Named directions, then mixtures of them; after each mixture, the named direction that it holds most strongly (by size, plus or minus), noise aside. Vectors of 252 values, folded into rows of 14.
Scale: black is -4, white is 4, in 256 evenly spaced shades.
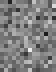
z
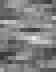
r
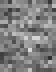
z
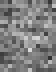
z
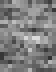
r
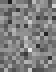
z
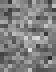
z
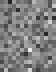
z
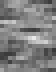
r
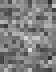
z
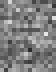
z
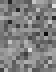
z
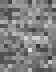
z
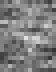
r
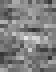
r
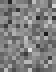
z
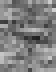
r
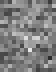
z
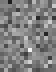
z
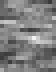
r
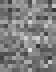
z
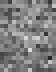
z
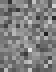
z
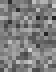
z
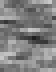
r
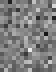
z
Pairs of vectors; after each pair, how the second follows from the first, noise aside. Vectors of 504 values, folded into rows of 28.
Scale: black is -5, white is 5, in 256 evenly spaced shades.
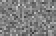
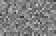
shuffled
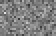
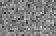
sign-scrambled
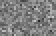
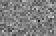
sign-scrambled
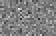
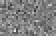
shuffled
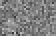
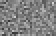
sign-scrambled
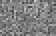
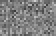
sign-scrambled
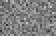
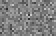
shuffled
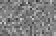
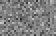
sign-scrambled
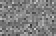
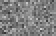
shuffled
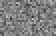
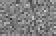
sign-scrambled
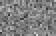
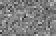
sign-scrambled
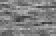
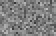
shuffled
